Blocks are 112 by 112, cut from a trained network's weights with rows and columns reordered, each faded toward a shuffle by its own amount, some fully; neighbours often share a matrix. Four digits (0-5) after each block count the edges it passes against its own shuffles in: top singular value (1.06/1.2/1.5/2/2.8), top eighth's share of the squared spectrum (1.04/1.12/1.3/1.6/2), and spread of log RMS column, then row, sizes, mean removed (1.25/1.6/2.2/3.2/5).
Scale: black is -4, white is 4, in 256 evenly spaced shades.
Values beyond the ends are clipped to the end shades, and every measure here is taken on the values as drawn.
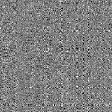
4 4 3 3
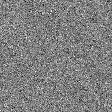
1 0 0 0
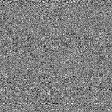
4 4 1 3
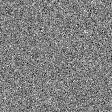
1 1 0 0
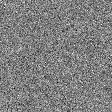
0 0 0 0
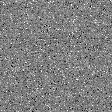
0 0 0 0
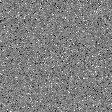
0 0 0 0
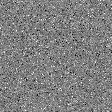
1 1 0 0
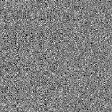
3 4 3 2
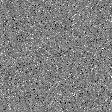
0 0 0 0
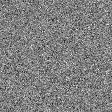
1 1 0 0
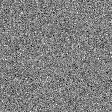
2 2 0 0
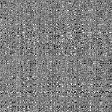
3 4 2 4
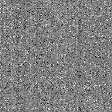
2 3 1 2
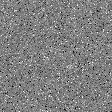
0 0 0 0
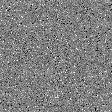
1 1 0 0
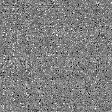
2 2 2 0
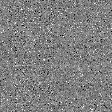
2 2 2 0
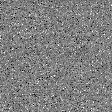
1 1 1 0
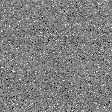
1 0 0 0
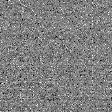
2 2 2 0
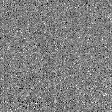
2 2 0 2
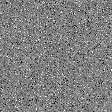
1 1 0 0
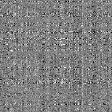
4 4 2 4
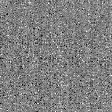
2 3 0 2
